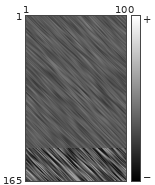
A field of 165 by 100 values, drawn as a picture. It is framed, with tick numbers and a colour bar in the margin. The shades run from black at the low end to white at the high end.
Neither half mirrors the other. There is no overall slope. No single row or column stands out from its neighbours. The top part is calmer, up to a seam about 80% of the way down. The distribution is heavy-tailed on both sides. The grain runs diagonally down to the right.
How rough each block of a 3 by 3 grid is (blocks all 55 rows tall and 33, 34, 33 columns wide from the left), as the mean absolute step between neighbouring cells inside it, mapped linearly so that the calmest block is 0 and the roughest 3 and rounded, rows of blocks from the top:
0 0 0 | 0 0 0 | 3 3 3
